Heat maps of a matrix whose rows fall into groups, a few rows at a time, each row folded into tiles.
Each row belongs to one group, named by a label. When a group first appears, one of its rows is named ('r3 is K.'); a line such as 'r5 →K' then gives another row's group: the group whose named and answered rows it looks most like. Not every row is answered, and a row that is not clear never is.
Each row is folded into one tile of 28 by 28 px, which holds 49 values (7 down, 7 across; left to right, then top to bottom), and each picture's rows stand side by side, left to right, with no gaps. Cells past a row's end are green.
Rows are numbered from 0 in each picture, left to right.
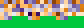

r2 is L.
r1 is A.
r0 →L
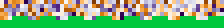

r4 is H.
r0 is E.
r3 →L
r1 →A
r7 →L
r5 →A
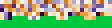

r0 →H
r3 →E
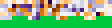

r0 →H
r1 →H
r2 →E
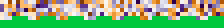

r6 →A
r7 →A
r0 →L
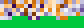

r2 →E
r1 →H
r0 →H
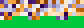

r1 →A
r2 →H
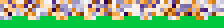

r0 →H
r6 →A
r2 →E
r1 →E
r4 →E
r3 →A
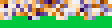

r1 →H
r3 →L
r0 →L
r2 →E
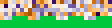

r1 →E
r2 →L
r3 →L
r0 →L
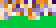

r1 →E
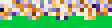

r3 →A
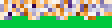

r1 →L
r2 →A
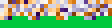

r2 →E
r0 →L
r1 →H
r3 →H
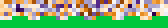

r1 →L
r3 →A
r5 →E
